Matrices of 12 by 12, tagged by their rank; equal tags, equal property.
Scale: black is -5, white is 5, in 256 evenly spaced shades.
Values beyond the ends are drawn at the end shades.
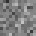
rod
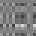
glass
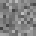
rod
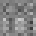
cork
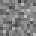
rod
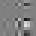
glass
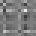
cork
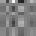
glass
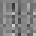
cork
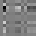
glass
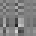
glass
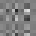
glass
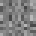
cork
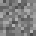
rod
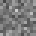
rod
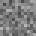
rod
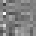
cork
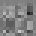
cork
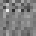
cork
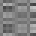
glass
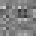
cork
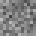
rod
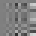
glass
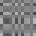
glass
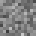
rod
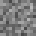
rod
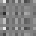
glass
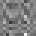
cork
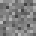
rod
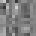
cork
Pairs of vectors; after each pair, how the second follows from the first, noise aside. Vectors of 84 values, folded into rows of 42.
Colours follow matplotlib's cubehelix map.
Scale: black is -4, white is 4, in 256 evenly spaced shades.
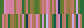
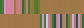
partly zeroed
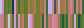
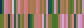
negated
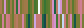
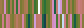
copied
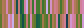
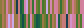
copied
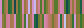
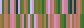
shuffled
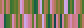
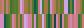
copied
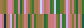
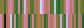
copied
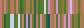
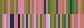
negated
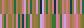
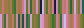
copied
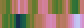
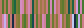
shuffled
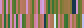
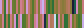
copied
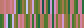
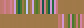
partly zeroed
